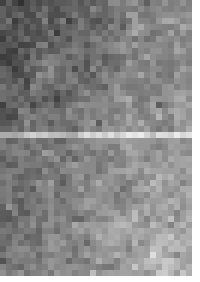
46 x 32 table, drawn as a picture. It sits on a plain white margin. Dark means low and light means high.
Slope: up to the bottom right. Odd lines: row 23. Ninth with the highest average: bottom right. Mirror symmetry: none. Ninth with the lowest average: top left.
